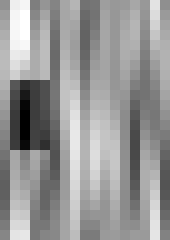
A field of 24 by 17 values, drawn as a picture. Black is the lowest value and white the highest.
Grain: streaks running down. Slope: none. Ninth with the lowest average: middle left. Odd patch: lower, in the middle left.
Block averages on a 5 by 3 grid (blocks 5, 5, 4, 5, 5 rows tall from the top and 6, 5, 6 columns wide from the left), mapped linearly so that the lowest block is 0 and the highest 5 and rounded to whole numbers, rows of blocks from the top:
5 3 4 / 3 4 3 / 0 5 2 / 2 5 3 / 3 4 3
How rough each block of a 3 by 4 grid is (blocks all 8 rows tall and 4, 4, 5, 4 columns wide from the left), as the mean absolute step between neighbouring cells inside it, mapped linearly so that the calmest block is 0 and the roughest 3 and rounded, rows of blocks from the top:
2101 / 3201 / 2103
